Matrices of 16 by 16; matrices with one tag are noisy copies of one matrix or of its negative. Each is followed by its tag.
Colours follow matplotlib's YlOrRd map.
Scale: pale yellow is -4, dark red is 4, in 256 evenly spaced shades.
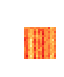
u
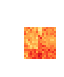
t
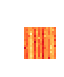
u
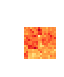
t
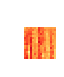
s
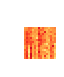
s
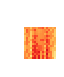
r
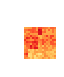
t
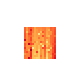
r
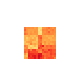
t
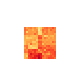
t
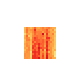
r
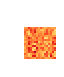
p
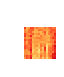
r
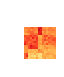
t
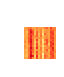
u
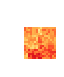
t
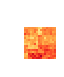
t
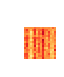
u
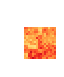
t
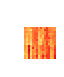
s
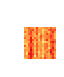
u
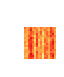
u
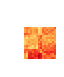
t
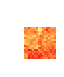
t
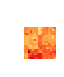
t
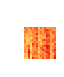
s
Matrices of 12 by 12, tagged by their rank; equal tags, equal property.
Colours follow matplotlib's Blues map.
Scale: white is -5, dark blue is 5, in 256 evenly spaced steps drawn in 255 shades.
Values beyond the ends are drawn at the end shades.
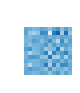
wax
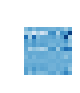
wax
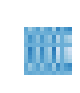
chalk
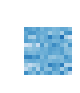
wax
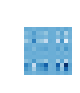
chalk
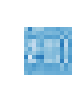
wax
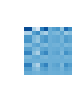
chalk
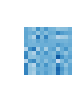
wax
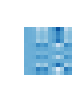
chalk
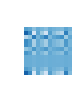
chalk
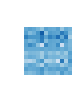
wax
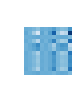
chalk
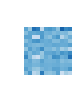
wax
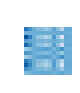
chalk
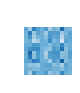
wax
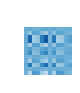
chalk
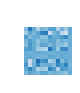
wax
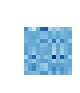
wax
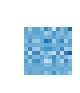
wax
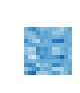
wax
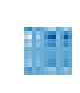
chalk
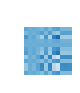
chalk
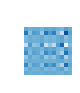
chalk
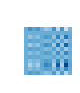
chalk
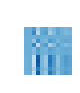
chalk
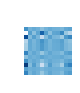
chalk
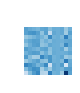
wax
